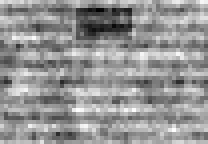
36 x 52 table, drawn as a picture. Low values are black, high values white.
Horizontal stripes repeat 8 times down the table. The ninth with the lowest average is the top middle. An odd patch, lower than its surroundings, sits in the top middle. The grain runs across in streaks.
